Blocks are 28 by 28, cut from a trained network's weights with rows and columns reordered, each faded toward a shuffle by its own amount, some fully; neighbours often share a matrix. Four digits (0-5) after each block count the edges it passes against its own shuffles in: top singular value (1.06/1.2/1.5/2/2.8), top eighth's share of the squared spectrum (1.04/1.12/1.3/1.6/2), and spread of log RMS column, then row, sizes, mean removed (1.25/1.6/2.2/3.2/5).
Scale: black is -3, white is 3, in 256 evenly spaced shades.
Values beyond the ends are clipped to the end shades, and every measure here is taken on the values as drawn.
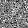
0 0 0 1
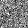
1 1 0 0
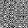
3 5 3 1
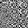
3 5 2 1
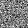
0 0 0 0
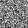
1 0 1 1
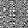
3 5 2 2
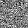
1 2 0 0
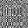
4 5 3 2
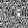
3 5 1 1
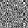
3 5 2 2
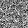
0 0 0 0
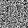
2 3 1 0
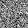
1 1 0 0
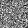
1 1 0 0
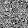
0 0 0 0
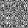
3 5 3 2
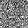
2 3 1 0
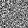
2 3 1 0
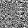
3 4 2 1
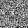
2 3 0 1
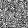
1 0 0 0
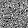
0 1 0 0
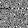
2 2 0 0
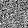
0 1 0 0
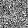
0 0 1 0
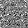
1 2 0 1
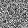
0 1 0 0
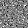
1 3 0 1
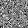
0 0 0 0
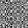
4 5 3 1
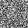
0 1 0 0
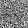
0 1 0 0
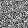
1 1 0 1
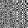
4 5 3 2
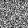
2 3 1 0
